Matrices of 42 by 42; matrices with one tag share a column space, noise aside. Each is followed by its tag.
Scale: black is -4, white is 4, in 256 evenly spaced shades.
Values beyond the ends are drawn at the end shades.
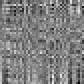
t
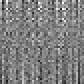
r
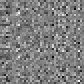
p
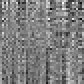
r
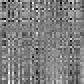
r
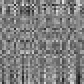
t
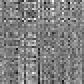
r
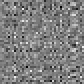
p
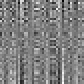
r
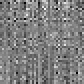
r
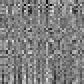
t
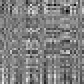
t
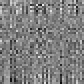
t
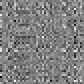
p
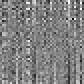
r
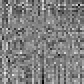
t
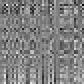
t
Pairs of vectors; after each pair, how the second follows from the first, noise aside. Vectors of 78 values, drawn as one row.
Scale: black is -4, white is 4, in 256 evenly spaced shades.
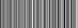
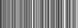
sign-scrambled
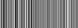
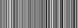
reversed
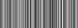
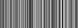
sign-scrambled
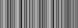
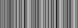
reversed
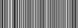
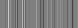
partly zeroed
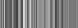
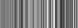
reversed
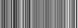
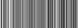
reversed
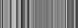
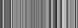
reversed
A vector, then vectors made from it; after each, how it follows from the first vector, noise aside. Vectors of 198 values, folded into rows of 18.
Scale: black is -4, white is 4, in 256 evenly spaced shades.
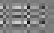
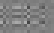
shrunk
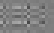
shrunk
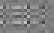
shrunk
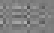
shrunk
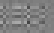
shrunk
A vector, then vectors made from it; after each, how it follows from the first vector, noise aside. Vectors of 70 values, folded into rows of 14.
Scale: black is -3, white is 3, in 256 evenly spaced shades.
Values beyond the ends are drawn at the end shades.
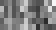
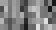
negated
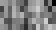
negated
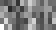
reversed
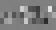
partly zeroed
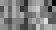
negated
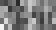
reversed
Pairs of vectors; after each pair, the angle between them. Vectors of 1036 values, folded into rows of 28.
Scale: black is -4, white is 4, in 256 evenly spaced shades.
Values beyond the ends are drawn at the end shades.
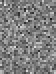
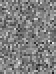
orthogonal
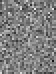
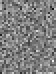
nearly opposite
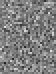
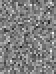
partly aligned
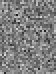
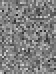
nearly parallel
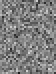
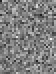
partly opposed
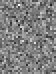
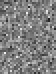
partly opposed
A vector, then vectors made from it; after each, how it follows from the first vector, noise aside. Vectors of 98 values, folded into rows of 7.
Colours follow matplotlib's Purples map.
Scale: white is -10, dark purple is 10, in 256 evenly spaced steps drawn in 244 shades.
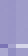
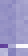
scaled up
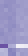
scaled up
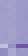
negated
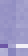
scaled up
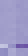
negated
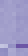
negated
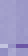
negated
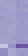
negated
